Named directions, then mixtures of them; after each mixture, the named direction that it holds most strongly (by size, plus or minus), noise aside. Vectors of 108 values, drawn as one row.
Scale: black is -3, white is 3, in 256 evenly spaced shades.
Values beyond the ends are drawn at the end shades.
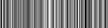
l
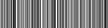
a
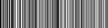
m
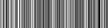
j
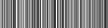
a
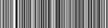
j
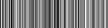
l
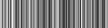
m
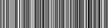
j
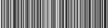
a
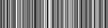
l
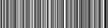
l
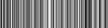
l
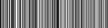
m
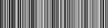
j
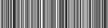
a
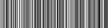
j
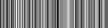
m
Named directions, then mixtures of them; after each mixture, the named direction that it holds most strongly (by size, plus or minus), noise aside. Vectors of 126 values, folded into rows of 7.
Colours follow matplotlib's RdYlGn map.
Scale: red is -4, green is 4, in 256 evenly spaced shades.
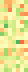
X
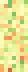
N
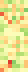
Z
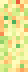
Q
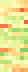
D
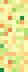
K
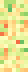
X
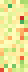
N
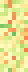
N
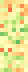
X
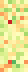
Z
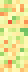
Z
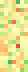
Q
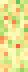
Q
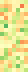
X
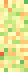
X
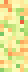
X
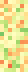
X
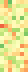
K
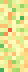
K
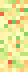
Z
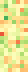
Q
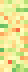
D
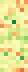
D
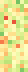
Q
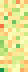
Q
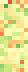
Q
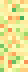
K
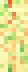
N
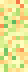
Q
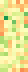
Q
